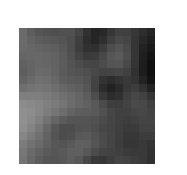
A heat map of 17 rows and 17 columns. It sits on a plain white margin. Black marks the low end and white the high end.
Histogram: bell-shaped. Slope: up to the left. Average level on the scale: 30%. Ninth with the highest average: middle left.
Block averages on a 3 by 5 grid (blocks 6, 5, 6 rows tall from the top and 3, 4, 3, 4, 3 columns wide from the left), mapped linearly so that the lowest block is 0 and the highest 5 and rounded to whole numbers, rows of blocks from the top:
43120
54311
53321
